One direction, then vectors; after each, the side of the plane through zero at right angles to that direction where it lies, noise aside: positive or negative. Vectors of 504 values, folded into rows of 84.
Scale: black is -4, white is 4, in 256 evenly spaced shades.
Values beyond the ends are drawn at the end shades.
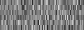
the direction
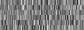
negative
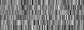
positive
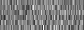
positive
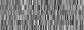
negative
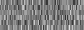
negative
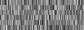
positive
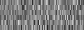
positive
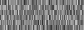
positive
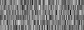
positive
